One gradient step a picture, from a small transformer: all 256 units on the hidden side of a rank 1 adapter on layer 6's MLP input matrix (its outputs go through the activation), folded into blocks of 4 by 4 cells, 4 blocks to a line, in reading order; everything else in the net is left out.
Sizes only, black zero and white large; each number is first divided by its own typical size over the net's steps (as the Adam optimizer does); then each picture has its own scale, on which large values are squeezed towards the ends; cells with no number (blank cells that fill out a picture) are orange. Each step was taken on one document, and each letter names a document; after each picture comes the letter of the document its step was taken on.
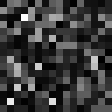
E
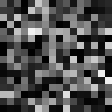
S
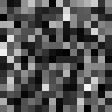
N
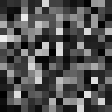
N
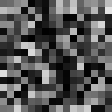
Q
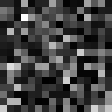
E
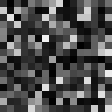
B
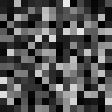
S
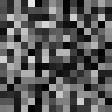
N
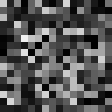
S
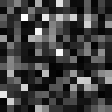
E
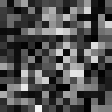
S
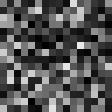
N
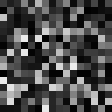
S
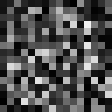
N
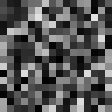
N
